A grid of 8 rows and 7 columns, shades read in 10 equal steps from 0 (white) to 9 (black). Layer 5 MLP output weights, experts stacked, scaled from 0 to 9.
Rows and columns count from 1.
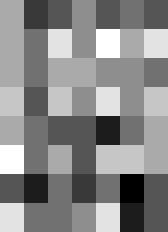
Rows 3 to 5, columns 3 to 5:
3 3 4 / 2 4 1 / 6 6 8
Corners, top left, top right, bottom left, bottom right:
3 6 1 6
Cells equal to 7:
2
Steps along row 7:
up down up down up down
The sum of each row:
37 17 27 21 36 21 46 30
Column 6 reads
5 3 4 4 5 2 9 8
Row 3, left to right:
3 5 3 3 4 4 5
